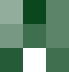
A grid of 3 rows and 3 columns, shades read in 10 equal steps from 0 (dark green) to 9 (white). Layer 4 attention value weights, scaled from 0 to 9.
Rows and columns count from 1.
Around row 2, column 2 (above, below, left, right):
0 9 4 3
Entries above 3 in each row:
1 1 1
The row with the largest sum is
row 3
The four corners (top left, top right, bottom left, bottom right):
5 3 1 2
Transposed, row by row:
5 4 1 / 0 2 9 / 3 3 2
